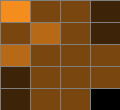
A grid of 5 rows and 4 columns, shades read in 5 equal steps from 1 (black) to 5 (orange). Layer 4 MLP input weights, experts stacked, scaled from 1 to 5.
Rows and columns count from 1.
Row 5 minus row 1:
-3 0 0 -1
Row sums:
13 12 13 11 9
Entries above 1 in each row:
4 4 4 4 3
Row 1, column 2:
3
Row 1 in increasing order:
2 3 3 5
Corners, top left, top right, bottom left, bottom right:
5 2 2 1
